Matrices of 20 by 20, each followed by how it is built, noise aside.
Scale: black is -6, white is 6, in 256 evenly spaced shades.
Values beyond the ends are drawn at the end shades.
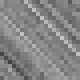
Toeplitz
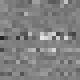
uneven rows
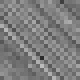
Toeplitz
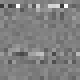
uneven rows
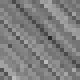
Toeplitz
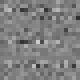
uneven rows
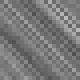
Toeplitz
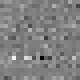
uneven rows
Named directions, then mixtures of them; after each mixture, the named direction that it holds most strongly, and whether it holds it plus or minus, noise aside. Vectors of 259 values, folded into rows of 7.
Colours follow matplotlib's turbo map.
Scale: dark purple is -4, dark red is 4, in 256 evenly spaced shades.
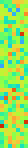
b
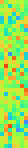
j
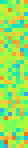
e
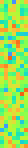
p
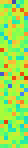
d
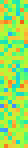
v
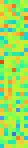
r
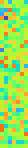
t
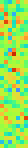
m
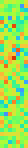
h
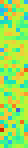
t, plus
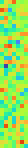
p, minus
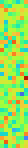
e, plus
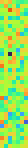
b, minus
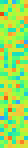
t, minus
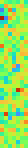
t, plus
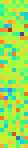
r, minus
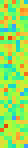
p, minus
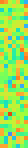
e, minus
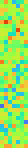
v, plus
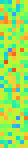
m, plus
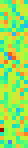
p, minus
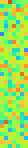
d, plus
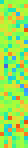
j, minus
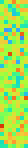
b, plus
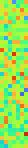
d, plus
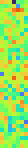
d, plus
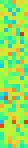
b, plus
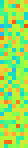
r, minus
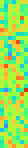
p, plus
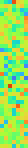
d, minus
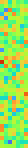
t, plus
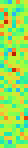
m, plus
